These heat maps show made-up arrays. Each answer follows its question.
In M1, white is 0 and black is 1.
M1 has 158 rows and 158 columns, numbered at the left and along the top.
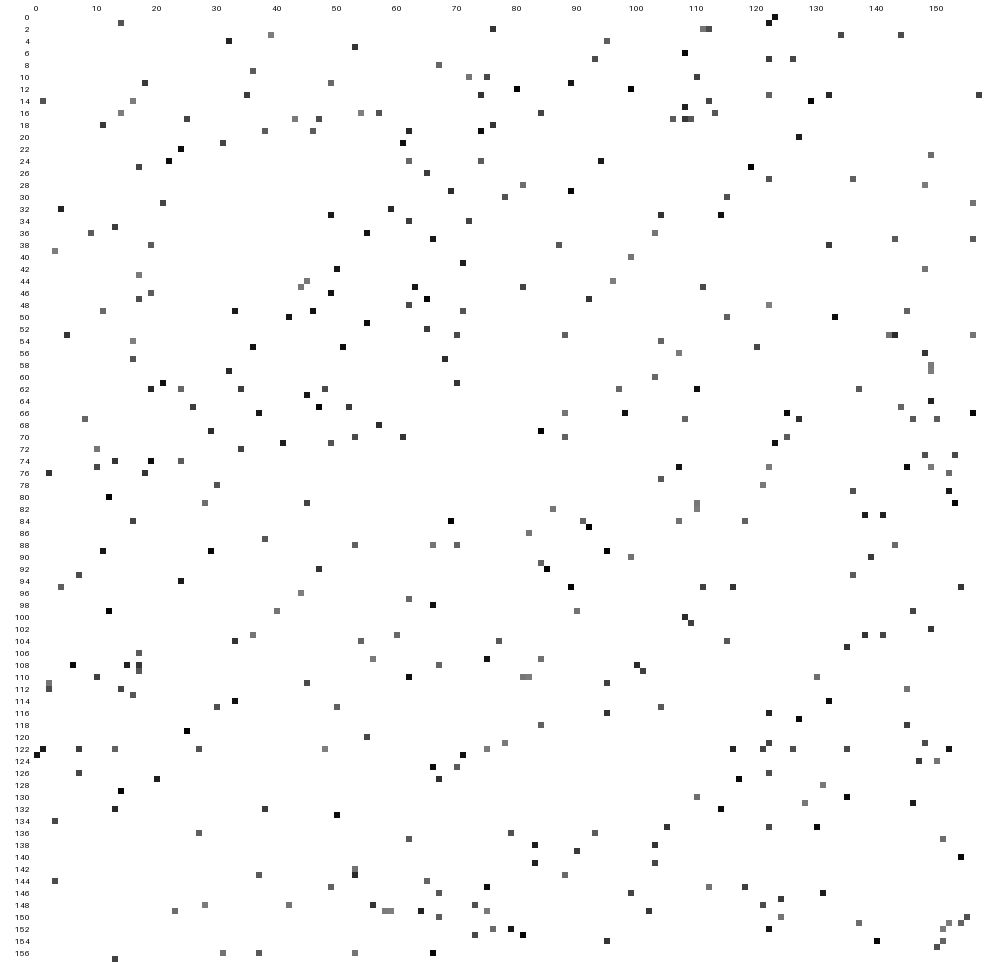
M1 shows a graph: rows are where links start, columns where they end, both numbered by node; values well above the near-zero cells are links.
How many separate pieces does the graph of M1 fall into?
4
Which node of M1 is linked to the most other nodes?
node 122
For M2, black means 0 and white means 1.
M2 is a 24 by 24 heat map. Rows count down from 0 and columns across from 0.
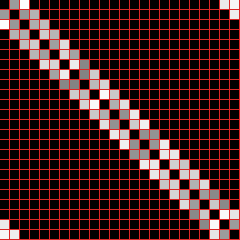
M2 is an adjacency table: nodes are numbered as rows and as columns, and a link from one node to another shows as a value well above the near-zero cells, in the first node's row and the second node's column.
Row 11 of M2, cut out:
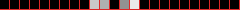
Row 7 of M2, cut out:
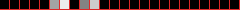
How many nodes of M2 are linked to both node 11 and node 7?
1
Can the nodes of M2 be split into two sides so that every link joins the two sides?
no
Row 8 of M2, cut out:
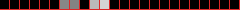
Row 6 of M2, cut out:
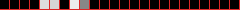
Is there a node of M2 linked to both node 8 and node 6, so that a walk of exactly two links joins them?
yes
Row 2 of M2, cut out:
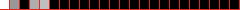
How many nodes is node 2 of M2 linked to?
4
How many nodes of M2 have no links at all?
0
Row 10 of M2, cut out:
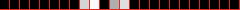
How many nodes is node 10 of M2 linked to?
4
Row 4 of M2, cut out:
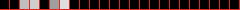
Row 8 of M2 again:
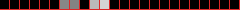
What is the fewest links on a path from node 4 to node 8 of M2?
2
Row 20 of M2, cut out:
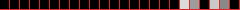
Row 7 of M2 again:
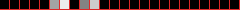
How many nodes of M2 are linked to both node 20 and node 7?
0
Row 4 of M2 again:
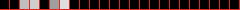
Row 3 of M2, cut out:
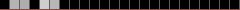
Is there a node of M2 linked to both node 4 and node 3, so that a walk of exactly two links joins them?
yes
